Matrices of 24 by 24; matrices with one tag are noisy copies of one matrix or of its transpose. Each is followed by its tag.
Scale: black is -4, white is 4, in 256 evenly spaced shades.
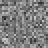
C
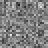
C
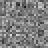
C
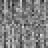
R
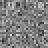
C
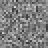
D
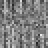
R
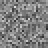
D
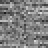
R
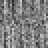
R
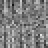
R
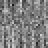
R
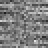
R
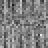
R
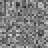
C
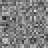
C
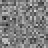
C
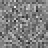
D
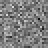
D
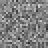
D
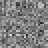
C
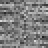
R
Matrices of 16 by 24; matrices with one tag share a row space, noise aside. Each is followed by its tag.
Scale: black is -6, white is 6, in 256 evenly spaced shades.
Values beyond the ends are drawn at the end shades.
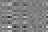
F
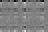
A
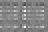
A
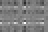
A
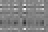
A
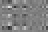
F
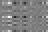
F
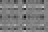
A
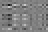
F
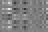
F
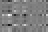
F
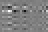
F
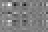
F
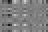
F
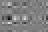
F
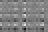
A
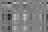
F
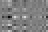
F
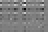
A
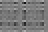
A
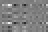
F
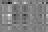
F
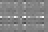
A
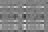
A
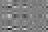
F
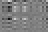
F
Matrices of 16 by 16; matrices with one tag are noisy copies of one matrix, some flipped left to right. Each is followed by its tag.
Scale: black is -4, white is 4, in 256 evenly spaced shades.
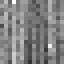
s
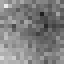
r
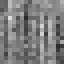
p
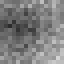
r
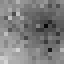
r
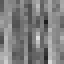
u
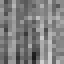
s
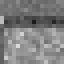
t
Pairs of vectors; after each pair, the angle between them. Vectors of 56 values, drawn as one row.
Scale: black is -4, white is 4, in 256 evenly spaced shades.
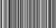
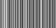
partly aligned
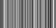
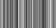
partly opposed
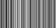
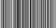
orthogonal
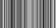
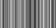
nearly opposite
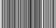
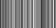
partly opposed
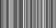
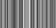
partly aligned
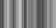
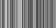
partly aligned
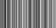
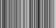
partly aligned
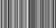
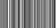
partly opposed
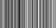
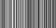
partly opposed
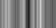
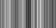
nearly parallel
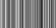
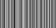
partly aligned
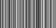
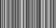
partly aligned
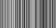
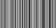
partly aligned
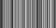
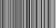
orthogonal
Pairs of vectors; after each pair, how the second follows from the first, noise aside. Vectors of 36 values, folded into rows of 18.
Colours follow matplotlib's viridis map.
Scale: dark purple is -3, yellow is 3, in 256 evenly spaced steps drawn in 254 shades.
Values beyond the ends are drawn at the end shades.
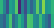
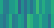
shrunk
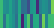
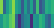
shuffled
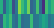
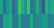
shrunk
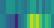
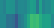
shrunk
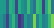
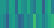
shrunk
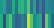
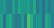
shrunk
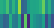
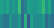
shrunk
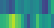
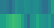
shrunk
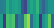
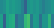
shrunk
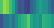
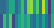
shuffled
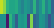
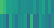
shrunk
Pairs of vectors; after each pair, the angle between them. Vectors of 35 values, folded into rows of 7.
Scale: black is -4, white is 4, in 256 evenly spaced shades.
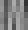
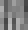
nearly parallel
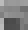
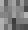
partly aligned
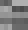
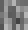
orthogonal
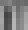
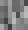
partly aligned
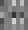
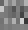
partly aligned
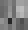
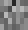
orthogonal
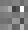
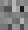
nearly opposite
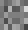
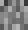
partly aligned
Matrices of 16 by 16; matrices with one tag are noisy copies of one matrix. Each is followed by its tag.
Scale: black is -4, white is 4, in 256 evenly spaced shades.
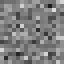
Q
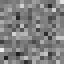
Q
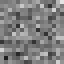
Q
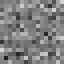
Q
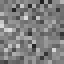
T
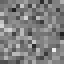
T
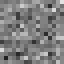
Q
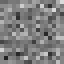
Q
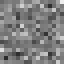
Q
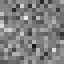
T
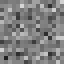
Q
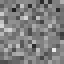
T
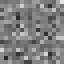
Q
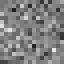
T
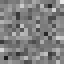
Q
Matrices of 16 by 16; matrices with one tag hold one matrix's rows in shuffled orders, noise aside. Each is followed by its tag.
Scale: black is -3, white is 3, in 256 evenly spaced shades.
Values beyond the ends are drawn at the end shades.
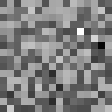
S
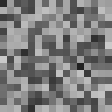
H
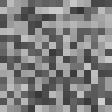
H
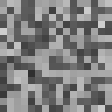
H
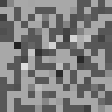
S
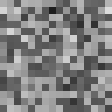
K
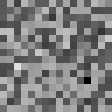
S
